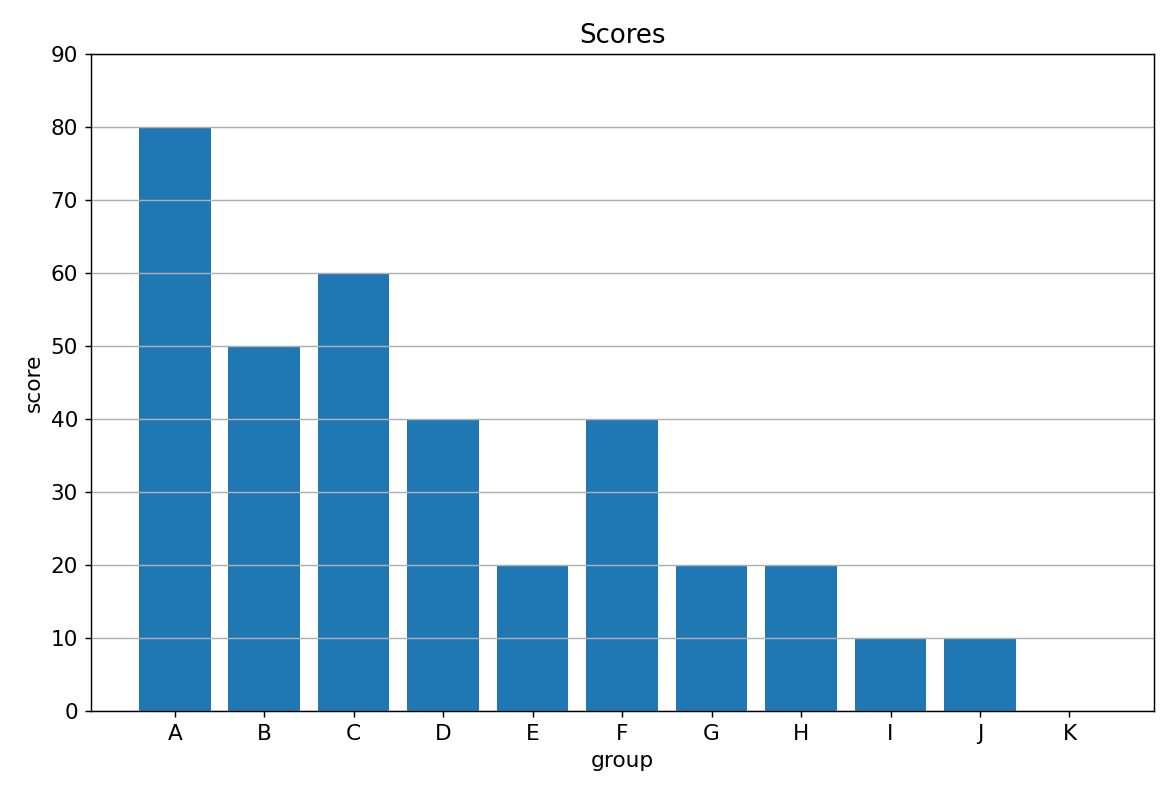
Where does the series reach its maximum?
A
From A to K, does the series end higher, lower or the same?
lower
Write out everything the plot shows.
Title: Scores
x-axis: group, ticks A B C D E F G H I J K
y-axis: score, ticks 0 10 20 30 40 50 60 70 80 90
Values:
80 50 60 40 20 40 20 20 10 10 0
